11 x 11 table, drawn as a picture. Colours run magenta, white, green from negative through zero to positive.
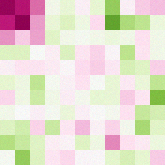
Ninth with the lowest average: top left. Odd patch: lower, in the top left. Stripes: none. Mirror symmetry: none. Average level on the scale: 50%. Calmest part: centre.
